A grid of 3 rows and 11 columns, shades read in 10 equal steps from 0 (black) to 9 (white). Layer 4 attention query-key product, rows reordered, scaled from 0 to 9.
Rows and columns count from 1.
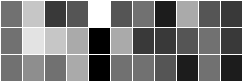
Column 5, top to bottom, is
9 0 0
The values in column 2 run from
5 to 8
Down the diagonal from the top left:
4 8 4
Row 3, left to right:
4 5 4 6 0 4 4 3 1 4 1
